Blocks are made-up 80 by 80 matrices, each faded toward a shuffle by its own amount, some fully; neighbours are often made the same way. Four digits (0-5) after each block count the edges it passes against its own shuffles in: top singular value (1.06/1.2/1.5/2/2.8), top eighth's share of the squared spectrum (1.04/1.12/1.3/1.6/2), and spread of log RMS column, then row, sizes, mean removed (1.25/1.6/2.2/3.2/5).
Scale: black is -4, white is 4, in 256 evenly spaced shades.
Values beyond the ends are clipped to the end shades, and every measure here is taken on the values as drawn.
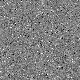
0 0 0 0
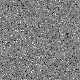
0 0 0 0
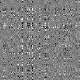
4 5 3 3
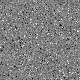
0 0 0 0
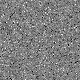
0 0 0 0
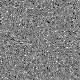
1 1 0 0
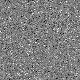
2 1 0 0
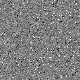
1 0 0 0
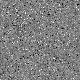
0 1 0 0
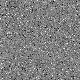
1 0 0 0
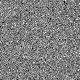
2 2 0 0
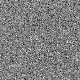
1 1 0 0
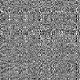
4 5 3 3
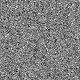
2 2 0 0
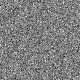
0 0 0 0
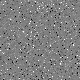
0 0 0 0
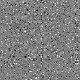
3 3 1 1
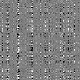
5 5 4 3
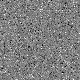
0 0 0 0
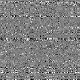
4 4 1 3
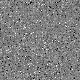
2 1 0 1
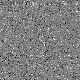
2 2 0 0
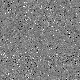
2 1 0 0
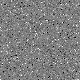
2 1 0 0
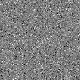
3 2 1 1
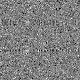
3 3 0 1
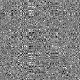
4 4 2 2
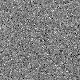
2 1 0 0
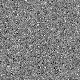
2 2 0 0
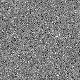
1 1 0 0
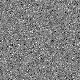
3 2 0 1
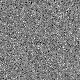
1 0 0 0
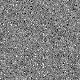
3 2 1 0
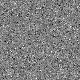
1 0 0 0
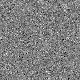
2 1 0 0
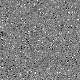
2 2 1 0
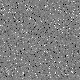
0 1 0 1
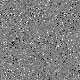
2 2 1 1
